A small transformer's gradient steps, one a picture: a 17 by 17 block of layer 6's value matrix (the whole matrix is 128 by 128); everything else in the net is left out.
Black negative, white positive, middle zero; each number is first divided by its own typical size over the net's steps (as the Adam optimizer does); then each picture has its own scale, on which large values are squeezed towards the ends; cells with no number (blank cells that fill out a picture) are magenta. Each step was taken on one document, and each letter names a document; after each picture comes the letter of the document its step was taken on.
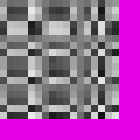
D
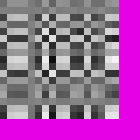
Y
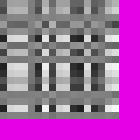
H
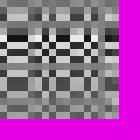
Y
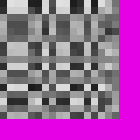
Y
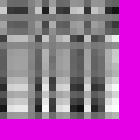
H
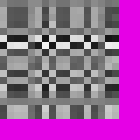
Y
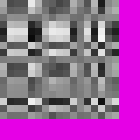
D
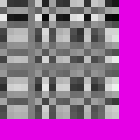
H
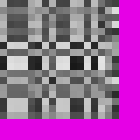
Y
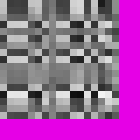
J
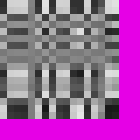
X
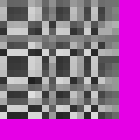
D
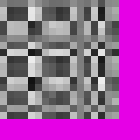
D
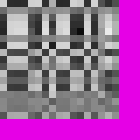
D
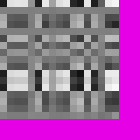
X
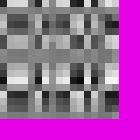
X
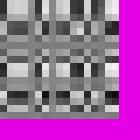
X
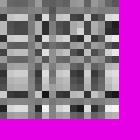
H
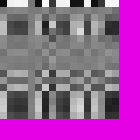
X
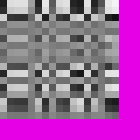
X
